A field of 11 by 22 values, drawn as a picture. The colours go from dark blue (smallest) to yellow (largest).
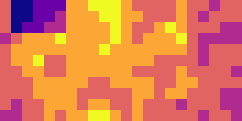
The centre is the calmest part. Values change most from cell to cell in the top left. No row or column stands out. An odd patch, lower than its surroundings, sits in the top left. There are no regular stripes. The ninth with the lowest average is the top left.
